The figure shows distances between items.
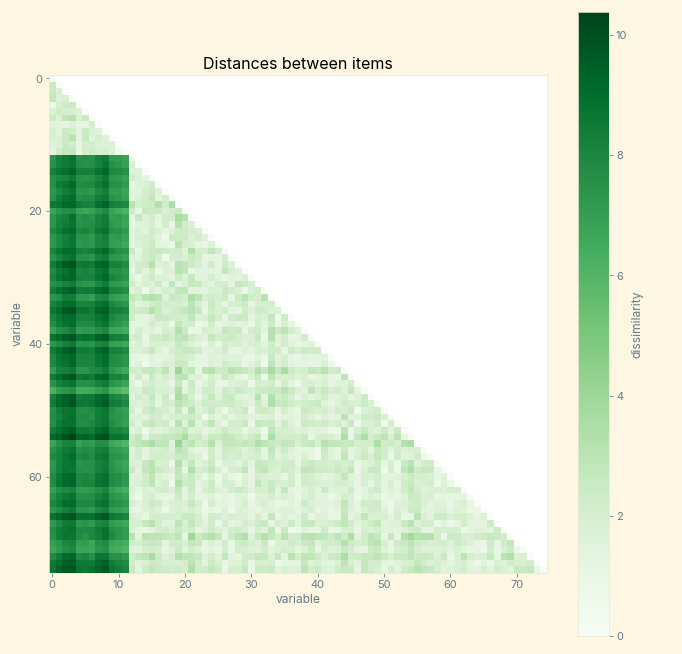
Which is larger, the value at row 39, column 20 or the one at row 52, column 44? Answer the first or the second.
the first
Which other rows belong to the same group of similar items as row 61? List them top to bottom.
12, 13, 14, 15, 16, 17, 18, 19, 20, 21, 22, 23, 24, 25, 26, 27, 28, 29, 30, 31, 32, 33, 34, 35, 36, 37, 38, 39, 40, 41, 42, 43, 44, 45, 46, 47, 48, 49, 50, 51, 52, 53, 54, 55, 56, 57, 58, 59, 60, 62, 63, 64, 65, 66, 67, 68, 69, 70, 71, 72, 73, 74
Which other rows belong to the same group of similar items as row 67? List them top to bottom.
12, 13, 14, 15, 16, 17, 18, 19, 20, 21, 22, 23, 24, 25, 26, 27, 28, 29, 30, 31, 32, 33, 34, 35, 36, 37, 38, 39, 40, 41, 42, 43, 44, 45, 46, 47, 48, 49, 50, 51, 52, 53, 54, 55, 56, 57, 58, 59, 60, 61, 62, 63, 64, 65, 66, 68, 69, 70, 71, 72, 73, 74
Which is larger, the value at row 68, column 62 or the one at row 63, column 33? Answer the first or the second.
the second
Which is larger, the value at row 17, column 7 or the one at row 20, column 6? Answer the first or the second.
the first
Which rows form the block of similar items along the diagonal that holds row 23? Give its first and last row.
12 to 74
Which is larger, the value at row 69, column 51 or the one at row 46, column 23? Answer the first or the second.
the first
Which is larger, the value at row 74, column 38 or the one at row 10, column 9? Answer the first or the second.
the first
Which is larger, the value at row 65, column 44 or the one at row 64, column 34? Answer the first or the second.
the first
